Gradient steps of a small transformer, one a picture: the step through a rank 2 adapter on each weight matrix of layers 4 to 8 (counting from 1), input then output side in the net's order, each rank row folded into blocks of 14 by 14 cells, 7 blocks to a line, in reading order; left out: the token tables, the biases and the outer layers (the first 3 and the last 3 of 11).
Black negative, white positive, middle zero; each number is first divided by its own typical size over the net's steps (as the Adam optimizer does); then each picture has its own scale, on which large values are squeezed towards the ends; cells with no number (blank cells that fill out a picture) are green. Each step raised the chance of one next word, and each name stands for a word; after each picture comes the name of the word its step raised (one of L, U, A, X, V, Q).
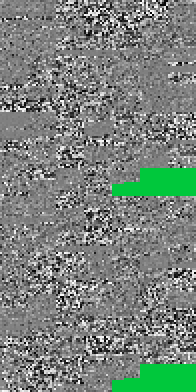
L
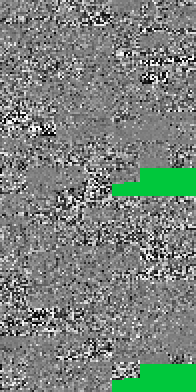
L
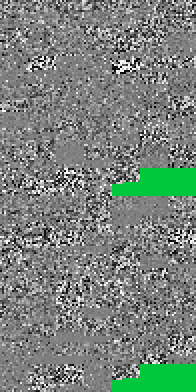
L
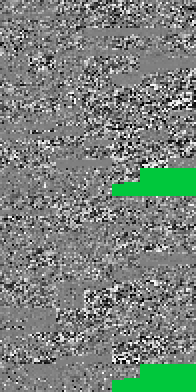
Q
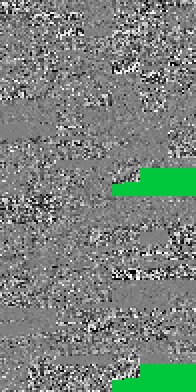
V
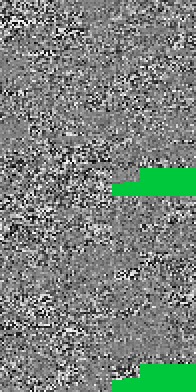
L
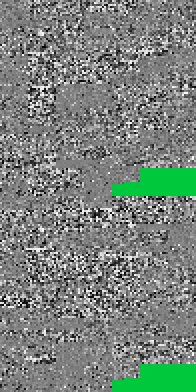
Q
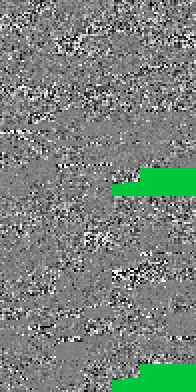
V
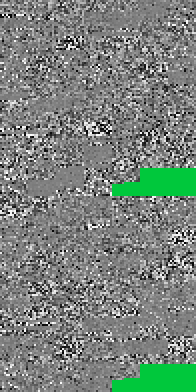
L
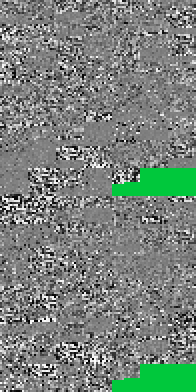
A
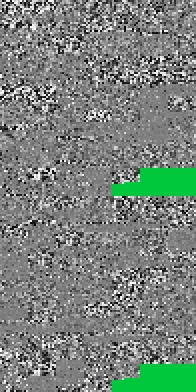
A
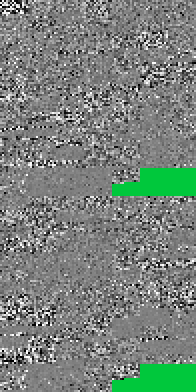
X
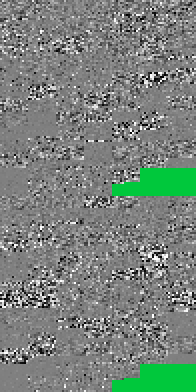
X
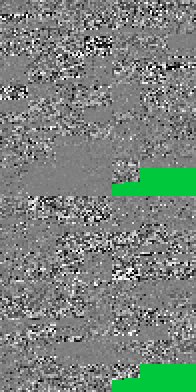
V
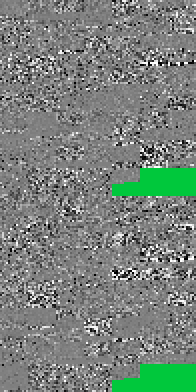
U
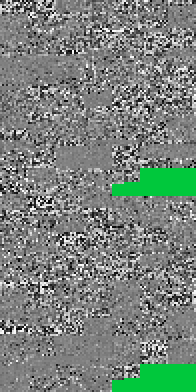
Q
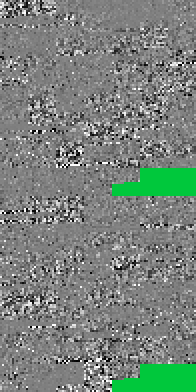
V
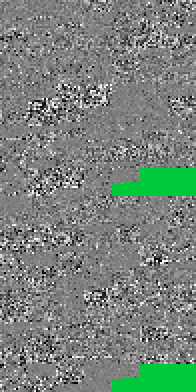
X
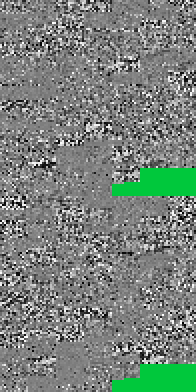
Q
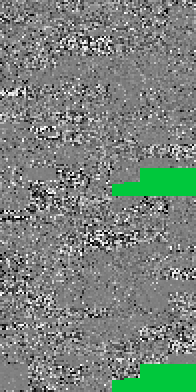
U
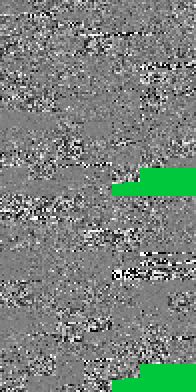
V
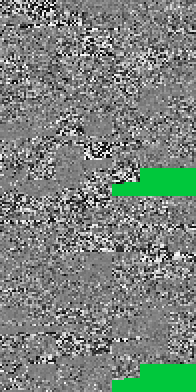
L
